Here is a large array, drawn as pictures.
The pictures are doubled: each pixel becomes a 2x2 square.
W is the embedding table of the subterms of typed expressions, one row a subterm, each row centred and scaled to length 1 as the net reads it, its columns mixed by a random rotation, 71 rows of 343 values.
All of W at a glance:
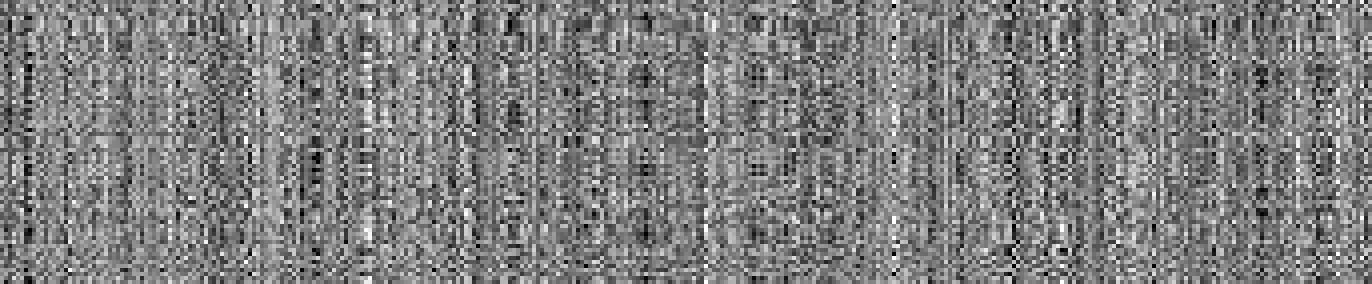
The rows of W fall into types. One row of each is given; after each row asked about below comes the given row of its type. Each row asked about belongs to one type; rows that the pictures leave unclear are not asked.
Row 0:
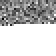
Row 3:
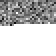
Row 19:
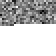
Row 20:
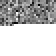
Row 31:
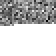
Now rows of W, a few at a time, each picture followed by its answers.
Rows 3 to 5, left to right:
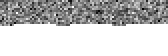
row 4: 19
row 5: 31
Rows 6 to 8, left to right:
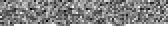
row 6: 31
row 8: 31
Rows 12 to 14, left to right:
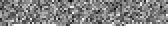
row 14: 0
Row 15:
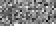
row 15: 31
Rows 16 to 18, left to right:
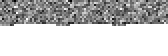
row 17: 20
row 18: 20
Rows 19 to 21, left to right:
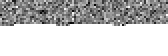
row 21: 0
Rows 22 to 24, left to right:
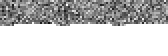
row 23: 31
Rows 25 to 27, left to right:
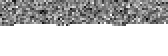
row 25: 19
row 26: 0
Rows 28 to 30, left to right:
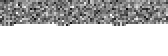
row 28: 3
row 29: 0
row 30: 0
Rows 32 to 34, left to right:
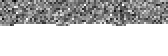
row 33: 0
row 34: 31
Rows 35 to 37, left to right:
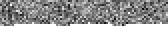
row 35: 31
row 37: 3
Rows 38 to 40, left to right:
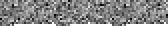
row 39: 19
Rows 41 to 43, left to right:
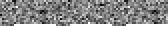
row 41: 19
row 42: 19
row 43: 19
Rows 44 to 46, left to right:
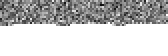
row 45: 19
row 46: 0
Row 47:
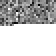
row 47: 20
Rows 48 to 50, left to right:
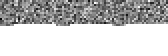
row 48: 20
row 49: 20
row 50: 31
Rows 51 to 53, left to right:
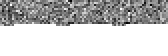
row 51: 31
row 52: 20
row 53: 20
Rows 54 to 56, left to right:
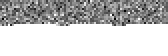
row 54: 0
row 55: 0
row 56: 3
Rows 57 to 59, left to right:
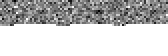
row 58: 19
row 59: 0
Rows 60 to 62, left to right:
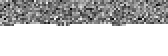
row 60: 19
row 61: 0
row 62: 31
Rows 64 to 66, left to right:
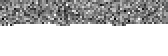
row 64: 0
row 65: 31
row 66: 3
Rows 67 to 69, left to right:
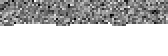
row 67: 19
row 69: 19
